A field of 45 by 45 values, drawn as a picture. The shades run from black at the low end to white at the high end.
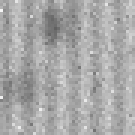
Ninth with the lowest average: top middle. Odd rows or columns: none. Stripes: upright, repeating 6 times. Dips: two.
